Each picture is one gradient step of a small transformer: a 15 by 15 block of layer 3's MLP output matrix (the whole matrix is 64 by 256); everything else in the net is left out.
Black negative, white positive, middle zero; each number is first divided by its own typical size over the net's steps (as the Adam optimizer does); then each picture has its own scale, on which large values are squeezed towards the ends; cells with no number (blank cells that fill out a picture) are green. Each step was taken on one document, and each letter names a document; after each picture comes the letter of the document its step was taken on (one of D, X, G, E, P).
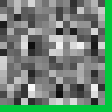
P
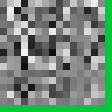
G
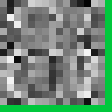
P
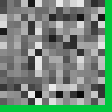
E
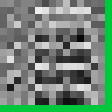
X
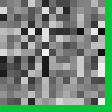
E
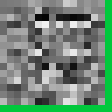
X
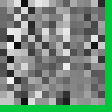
G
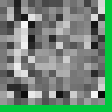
G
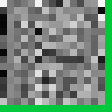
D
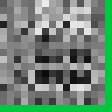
X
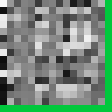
X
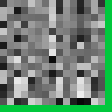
P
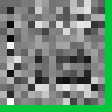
X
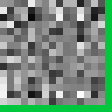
P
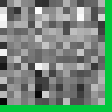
D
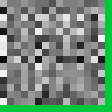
D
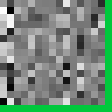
P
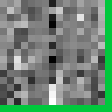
P
